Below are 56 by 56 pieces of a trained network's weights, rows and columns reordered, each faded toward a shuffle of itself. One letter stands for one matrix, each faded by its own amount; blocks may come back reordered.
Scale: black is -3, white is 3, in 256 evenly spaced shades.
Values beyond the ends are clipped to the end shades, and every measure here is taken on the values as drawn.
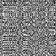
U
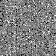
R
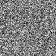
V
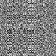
U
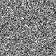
V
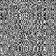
U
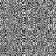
U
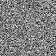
V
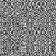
U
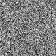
V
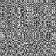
U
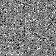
R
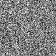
V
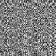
U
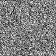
V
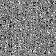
R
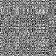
U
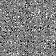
R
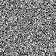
V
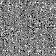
R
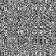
U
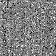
R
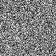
V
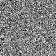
V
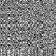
U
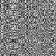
U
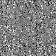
R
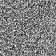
V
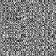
U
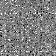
R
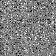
R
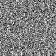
V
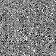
R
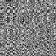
U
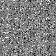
R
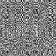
U
